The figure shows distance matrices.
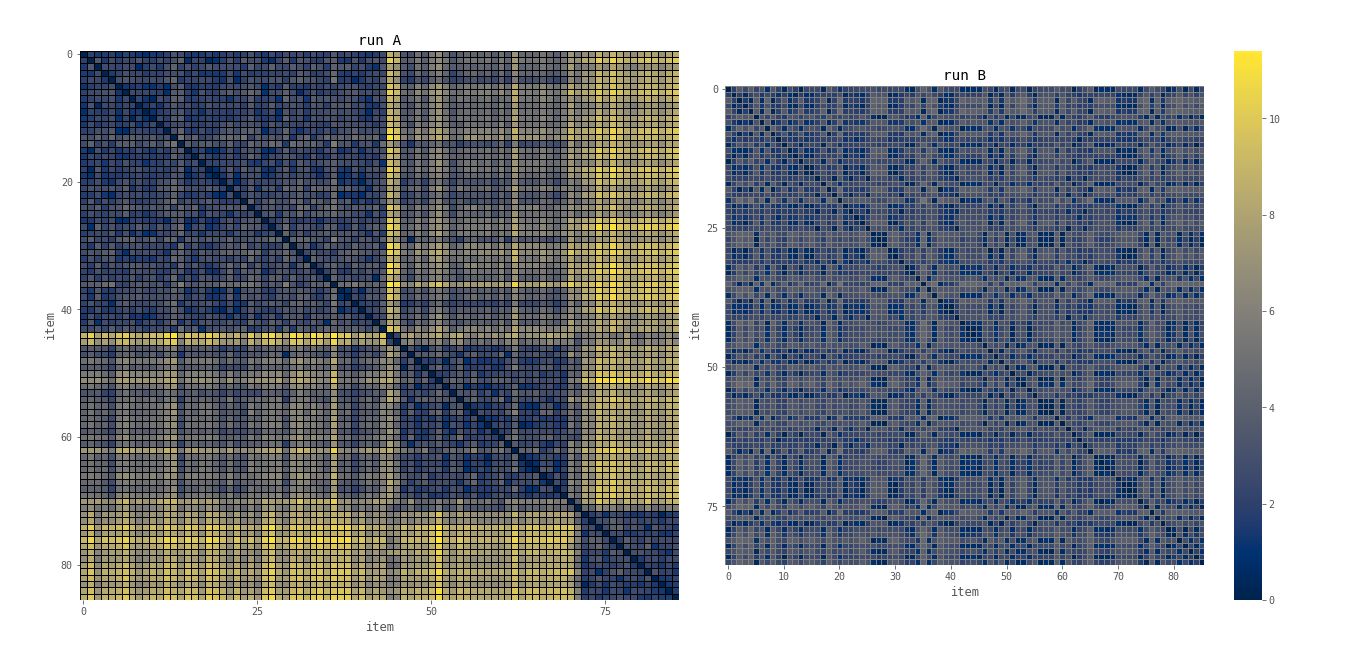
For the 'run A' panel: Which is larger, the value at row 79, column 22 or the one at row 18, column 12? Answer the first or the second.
the first
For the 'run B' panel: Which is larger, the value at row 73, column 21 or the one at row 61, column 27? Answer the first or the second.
the second
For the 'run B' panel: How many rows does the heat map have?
86
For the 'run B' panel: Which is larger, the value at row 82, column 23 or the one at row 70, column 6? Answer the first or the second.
the first
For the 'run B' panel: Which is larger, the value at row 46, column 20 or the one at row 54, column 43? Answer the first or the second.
the first
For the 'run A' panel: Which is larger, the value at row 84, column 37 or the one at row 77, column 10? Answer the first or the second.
the first
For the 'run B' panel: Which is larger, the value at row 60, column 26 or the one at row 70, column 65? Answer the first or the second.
the second
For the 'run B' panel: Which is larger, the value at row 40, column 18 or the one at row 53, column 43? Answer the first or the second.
the second
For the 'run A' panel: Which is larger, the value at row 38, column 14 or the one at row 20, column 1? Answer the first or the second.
the first
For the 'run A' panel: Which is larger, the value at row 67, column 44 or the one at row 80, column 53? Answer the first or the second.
the first
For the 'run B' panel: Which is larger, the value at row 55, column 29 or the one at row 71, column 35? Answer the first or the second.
the second
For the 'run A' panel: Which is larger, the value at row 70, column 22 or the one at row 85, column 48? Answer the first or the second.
the second
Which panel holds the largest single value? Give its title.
run A
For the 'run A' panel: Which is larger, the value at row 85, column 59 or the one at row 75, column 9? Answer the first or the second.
the first
